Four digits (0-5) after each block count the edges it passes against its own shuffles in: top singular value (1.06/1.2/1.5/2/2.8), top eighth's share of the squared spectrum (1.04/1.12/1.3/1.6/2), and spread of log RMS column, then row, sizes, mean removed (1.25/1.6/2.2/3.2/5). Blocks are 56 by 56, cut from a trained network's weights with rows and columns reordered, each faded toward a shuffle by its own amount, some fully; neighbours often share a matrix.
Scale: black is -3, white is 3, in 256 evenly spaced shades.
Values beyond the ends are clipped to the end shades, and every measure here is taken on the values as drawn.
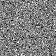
1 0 0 0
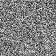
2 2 0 0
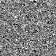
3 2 0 0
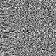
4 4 0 1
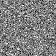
2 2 0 0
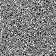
0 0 0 0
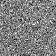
0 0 0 0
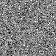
1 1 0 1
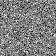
0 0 0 0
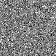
0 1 0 0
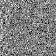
2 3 1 0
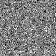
2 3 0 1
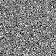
2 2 0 1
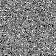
1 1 0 0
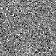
3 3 1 1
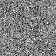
2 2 1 0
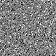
2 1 0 0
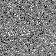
0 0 0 0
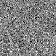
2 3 0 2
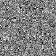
2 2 1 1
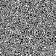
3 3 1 1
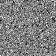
1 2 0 0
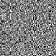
4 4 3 2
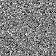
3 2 0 1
